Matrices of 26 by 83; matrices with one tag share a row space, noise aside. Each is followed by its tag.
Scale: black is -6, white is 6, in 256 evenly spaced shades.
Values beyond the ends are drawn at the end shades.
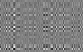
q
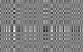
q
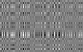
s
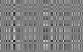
q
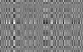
q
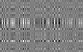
s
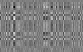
q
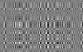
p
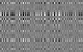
s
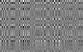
s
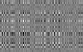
s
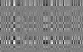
q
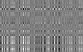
s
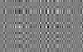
p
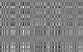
s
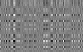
q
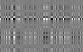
q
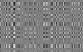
q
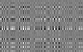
s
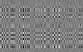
s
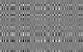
s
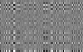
q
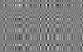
p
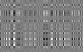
q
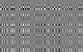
s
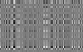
q
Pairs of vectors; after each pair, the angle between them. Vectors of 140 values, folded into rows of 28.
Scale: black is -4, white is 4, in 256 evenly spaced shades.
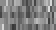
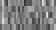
orthogonal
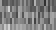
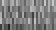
nearly opposite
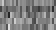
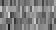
nearly opposite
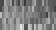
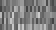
partly aligned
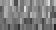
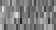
orthogonal
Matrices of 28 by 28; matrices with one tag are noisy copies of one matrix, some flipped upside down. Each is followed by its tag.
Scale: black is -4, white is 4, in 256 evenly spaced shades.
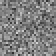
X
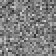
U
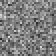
U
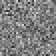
X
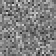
X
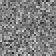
X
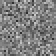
X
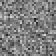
U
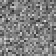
U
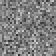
X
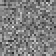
X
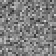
U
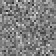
X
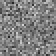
X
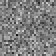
X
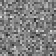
U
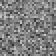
U
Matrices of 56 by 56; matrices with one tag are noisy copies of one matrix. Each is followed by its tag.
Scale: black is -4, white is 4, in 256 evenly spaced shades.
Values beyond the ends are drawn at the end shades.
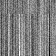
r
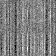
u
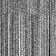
r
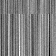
r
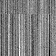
r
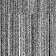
r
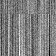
r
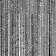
r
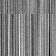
r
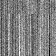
r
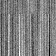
r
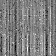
u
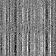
u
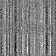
u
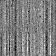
u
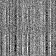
u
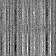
u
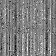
u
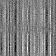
u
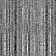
u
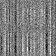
u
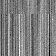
r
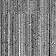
r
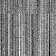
r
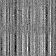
u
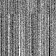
r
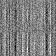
u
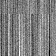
r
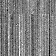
r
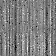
u
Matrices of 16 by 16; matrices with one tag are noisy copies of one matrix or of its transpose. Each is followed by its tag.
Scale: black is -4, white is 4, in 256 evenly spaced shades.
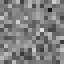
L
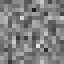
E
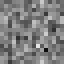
E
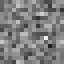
E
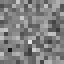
L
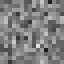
E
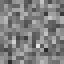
E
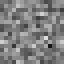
E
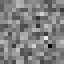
E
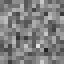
E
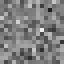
L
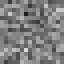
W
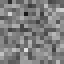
W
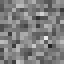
E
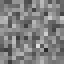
E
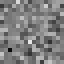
L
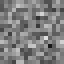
E
